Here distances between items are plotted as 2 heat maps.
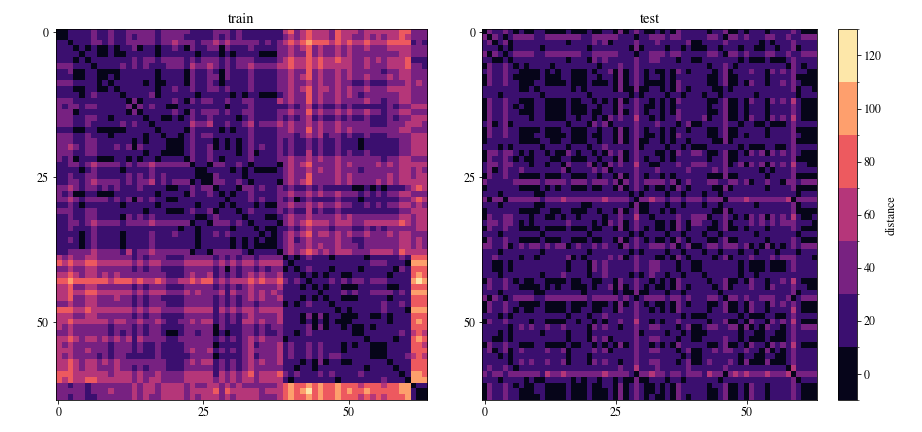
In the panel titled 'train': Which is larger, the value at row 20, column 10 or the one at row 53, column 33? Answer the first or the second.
the second
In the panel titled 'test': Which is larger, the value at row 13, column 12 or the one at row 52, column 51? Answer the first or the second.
the second
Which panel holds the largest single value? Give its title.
train
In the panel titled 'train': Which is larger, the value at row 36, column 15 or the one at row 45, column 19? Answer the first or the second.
the second
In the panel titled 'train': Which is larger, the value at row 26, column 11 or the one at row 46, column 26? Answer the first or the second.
the second
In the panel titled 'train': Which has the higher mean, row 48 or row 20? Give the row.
48
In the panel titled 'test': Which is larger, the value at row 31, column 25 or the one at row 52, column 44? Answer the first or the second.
the second
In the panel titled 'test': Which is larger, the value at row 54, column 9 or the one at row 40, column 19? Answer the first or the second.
the second
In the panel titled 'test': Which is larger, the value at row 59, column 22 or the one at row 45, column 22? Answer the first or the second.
the first
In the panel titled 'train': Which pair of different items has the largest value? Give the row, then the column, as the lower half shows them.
62, 43
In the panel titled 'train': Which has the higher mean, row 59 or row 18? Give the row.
59
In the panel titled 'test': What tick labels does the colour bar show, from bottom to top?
0, 20, 40, 60, 80, 100, 120
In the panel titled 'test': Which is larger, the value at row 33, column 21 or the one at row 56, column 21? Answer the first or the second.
the second
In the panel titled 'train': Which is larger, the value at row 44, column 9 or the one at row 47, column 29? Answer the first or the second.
the first
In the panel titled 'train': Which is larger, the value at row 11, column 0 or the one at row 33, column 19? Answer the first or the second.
the second
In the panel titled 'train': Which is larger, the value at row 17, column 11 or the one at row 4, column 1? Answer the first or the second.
the second
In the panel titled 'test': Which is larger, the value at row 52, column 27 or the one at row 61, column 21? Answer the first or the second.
the first
